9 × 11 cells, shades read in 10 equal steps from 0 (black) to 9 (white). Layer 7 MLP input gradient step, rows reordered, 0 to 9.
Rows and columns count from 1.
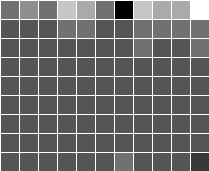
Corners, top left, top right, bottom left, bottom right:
4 9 3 2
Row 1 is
4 5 4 7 6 4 0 7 6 6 9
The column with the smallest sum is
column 7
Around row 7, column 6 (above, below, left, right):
3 3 3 3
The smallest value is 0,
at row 1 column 7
